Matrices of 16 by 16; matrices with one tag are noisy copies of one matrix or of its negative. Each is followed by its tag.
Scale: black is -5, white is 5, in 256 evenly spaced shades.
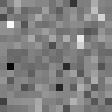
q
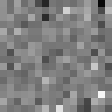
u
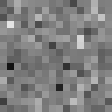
q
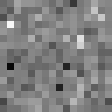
q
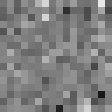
u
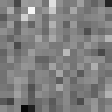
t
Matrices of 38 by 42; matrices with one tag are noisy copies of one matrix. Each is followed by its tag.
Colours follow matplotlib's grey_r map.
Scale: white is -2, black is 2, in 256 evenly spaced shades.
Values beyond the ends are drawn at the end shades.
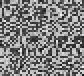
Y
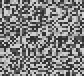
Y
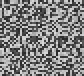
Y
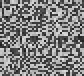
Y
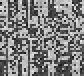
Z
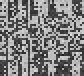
Z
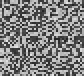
Y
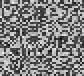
Y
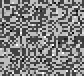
Y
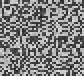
Y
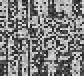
Z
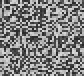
Y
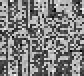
Z
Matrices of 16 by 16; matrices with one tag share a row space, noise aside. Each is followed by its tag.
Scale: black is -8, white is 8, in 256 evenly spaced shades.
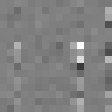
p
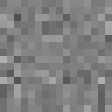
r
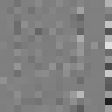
p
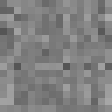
r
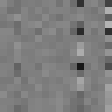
p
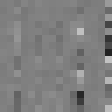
p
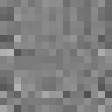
r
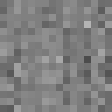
r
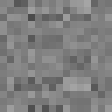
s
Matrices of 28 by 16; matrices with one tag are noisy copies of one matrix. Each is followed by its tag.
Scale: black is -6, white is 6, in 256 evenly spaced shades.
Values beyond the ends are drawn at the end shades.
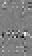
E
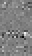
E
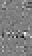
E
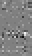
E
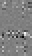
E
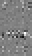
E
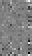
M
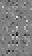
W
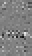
E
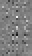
W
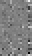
M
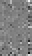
M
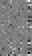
M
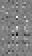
W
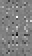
W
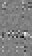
E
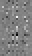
W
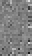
M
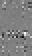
E
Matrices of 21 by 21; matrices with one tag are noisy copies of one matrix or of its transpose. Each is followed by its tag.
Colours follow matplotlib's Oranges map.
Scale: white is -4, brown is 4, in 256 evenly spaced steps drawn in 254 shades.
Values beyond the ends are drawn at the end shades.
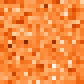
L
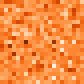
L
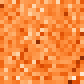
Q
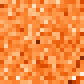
Q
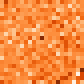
Q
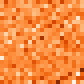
Q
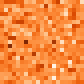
L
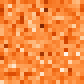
L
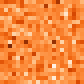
L
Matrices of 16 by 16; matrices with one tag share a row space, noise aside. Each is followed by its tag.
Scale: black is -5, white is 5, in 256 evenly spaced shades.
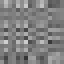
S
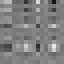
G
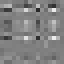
G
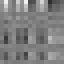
S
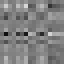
S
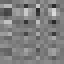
G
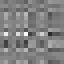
S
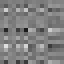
S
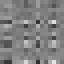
G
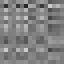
S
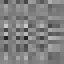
S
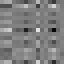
G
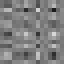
G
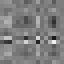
G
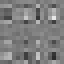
G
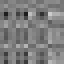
S
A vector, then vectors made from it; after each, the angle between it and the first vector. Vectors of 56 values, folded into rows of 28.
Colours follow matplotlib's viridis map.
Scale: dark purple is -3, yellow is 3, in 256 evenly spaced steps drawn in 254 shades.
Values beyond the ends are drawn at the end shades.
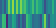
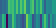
nearly parallel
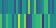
partly opposed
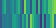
orthogonal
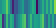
partly opposed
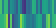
partly opposed
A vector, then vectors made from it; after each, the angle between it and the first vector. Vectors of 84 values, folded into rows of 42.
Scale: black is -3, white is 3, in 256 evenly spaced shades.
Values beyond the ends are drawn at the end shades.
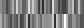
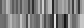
nearly opposite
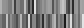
partly opposed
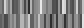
partly opposed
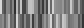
partly aligned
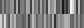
partly aligned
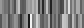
partly aligned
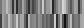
nearly opposite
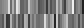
partly aligned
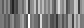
partly opposed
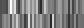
orthogonal
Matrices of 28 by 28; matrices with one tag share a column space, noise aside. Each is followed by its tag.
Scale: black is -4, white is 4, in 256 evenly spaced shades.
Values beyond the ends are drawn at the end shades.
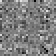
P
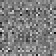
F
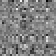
P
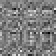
F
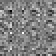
F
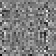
F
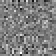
P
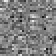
P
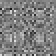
F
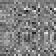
F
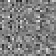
P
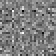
F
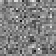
P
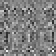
F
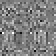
F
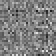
F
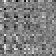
P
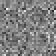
F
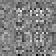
F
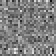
P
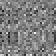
F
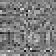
F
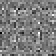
F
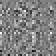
F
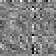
P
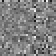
P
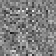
F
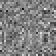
F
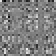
P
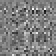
F
